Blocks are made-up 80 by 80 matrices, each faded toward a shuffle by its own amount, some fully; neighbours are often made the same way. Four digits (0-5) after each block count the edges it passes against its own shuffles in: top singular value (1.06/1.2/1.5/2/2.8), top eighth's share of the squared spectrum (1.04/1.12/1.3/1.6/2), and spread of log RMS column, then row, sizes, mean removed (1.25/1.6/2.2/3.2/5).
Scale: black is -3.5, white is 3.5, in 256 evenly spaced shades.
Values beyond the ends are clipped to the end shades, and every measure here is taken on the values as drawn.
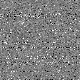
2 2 0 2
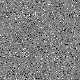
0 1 0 2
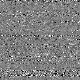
2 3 0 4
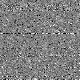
3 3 0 3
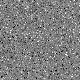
0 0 0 0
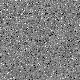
1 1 0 1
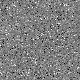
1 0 0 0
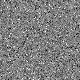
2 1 0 0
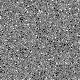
0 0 0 0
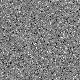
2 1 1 0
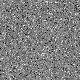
0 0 0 0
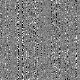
2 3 4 0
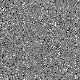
1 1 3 0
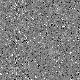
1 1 1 0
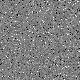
0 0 0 0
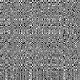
5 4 3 3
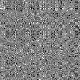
4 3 2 2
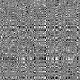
5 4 3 3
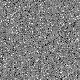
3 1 0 0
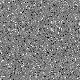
3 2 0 0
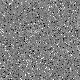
1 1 0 0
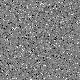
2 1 0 0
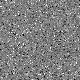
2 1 0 0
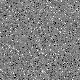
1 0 0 0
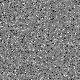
2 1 0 0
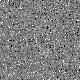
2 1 0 0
